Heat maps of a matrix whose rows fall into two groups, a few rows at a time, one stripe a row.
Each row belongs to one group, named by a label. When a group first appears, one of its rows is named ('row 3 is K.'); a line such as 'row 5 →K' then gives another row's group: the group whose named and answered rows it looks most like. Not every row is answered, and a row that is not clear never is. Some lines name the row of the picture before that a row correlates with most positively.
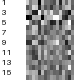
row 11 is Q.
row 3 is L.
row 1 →Q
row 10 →L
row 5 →Q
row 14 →Q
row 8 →Q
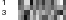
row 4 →Q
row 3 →L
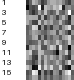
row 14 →L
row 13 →Q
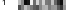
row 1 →L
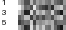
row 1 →L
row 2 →Q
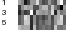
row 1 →Q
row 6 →Q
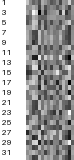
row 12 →L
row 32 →L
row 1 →Q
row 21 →L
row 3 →Q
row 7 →L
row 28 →L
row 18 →Q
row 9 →L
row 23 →Q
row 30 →L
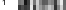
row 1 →Q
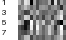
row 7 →Q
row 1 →Q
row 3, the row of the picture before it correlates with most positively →1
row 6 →Q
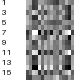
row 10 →L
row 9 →L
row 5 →Q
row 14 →L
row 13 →L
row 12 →L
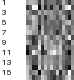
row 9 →L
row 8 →Q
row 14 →L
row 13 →L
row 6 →Q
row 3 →L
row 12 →L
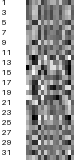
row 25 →L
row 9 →L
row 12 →Q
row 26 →Q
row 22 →Q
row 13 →L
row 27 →L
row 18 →Q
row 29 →L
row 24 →L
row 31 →Q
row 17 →L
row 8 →Q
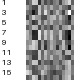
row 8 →L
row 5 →L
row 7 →L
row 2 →L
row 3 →Q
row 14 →Q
